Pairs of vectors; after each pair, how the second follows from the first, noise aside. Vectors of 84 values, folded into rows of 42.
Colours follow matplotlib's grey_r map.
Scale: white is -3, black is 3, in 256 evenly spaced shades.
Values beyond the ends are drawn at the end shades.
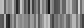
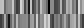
copied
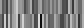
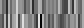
copied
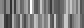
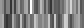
copied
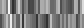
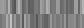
shrunk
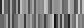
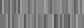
shrunk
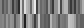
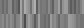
shrunk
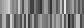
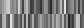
copied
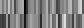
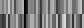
copied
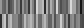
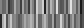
copied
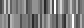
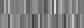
shrunk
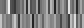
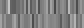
shrunk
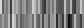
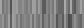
shrunk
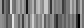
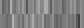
shrunk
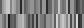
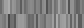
shrunk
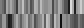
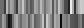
copied
